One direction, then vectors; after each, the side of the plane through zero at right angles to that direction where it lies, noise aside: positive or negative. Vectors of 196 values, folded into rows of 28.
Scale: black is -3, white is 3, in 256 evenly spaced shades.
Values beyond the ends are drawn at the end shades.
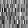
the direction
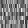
negative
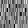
negative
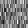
positive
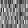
negative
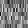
negative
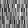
positive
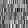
positive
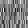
positive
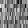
negative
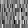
positive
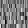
negative
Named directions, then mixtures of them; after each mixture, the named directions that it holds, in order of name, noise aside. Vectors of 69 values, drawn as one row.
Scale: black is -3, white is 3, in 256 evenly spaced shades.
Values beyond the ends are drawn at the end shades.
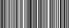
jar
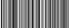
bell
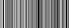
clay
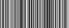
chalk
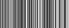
chalk, clay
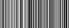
chalk, clay, jar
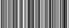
bell, chalk, jar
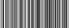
bell, chalk, clay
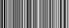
clay, jar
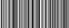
bell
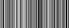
clay, jar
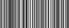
chalk, jar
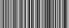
bell, chalk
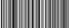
bell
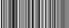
bell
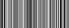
clay, jar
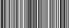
jar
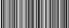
bell, clay, jar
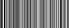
chalk, clay, jar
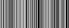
chalk, clay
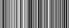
chalk, clay, jar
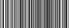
chalk, clay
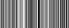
bell, clay, jar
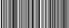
bell
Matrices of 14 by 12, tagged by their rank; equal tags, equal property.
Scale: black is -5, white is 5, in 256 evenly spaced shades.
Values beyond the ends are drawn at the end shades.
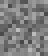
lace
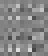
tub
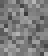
lace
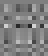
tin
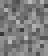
lace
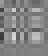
tin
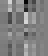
tin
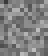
lace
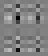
tin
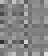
tub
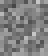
lace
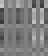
tin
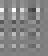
tin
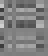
tin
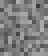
lace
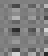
tin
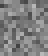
lace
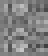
tub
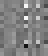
tub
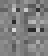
tub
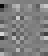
tub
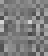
tub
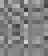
tub
